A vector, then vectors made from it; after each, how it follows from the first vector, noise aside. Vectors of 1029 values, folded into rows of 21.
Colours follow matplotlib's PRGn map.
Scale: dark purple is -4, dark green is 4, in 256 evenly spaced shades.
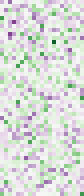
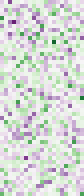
copied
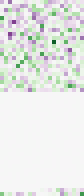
partly zeroed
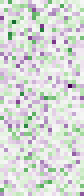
negated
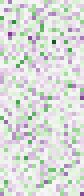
sign-scrambled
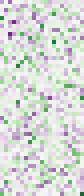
copied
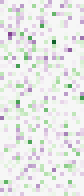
partly zeroed
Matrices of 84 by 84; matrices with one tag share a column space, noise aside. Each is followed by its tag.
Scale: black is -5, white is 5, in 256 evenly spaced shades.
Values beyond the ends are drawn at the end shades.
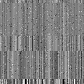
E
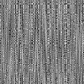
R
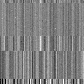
E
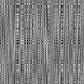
R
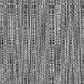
R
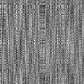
R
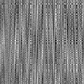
R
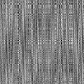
R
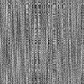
R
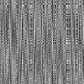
R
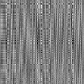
R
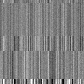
E
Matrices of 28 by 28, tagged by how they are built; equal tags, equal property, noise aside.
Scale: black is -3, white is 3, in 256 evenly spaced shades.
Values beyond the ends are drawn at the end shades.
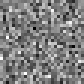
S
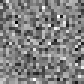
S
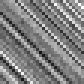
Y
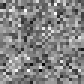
S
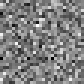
S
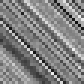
Y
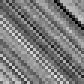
Y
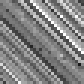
Y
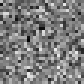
S
